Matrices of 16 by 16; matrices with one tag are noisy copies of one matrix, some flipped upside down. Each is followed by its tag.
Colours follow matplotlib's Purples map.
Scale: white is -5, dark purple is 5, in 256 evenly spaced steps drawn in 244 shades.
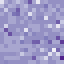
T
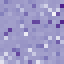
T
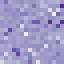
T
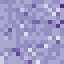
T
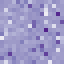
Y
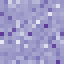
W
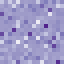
W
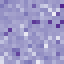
T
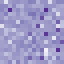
Y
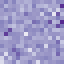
T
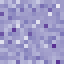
W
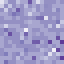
T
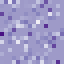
W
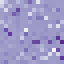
T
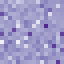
W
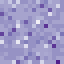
W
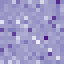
W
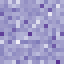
W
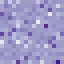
W
